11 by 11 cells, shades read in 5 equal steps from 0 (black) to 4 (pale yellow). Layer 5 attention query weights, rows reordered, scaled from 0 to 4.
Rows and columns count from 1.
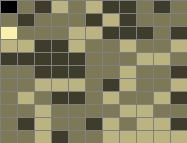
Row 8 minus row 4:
-1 0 1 0 -2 0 1 -1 0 1 -2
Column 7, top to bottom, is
1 3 1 2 2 2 1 3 2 3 3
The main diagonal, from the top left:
0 1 2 1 1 2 1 2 3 3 3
